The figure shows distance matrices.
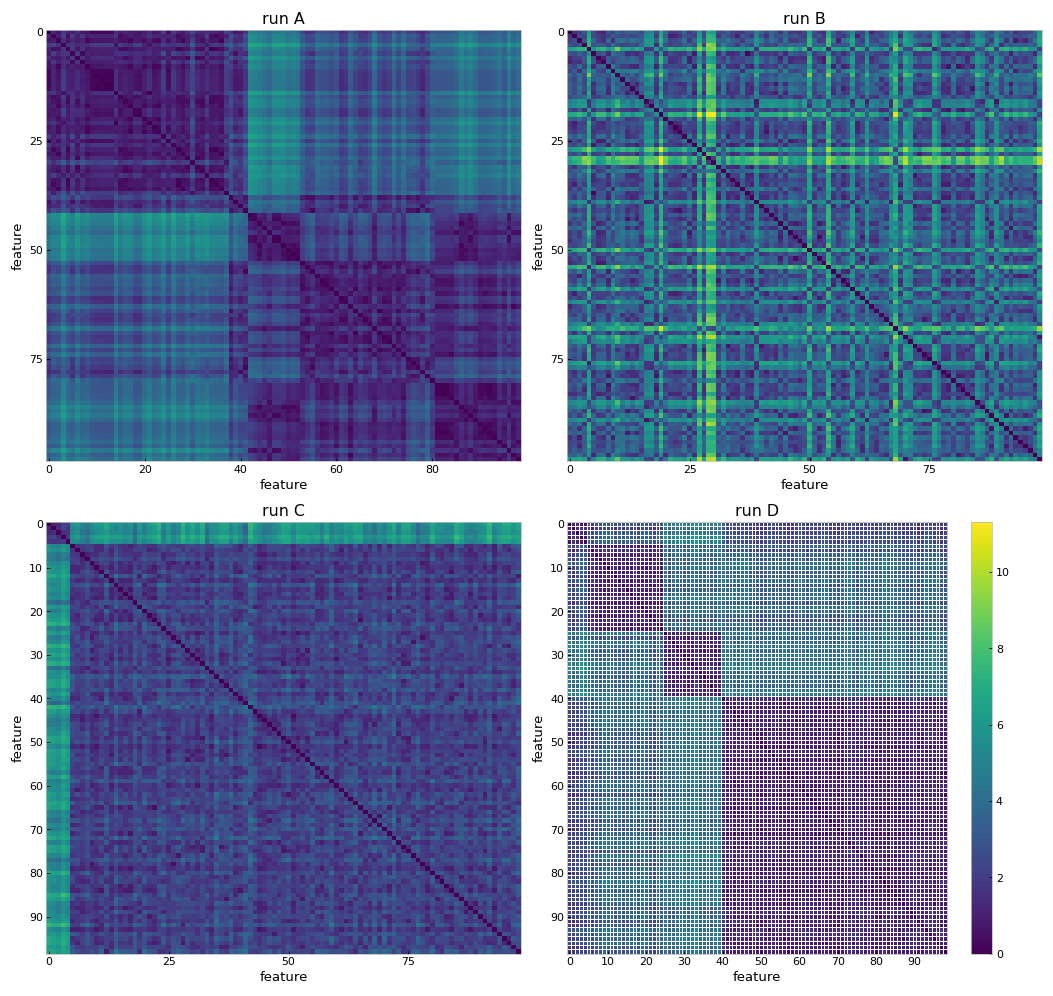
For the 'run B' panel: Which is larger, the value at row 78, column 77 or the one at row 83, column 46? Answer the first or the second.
the first
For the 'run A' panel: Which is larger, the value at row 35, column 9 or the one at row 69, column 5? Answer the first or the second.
the second
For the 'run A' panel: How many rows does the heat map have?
99
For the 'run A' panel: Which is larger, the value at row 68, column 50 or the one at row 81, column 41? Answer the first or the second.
the second
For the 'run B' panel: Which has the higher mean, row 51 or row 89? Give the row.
89
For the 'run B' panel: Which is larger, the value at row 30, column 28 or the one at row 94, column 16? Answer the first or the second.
the first
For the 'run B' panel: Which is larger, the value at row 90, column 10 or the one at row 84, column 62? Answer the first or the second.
the second
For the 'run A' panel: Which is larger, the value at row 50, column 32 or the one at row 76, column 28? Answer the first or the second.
the first
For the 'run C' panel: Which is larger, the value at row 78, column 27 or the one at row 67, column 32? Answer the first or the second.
the second
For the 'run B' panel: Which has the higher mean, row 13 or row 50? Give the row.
50
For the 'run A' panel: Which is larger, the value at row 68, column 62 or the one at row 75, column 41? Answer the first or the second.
the first
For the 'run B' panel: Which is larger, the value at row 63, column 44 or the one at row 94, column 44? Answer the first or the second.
the second
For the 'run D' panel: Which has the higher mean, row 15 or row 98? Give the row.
15
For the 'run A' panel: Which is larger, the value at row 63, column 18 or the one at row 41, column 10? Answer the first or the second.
the first
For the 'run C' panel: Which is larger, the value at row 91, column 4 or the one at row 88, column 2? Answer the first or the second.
the first
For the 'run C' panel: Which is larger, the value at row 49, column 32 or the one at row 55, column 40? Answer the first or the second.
the second
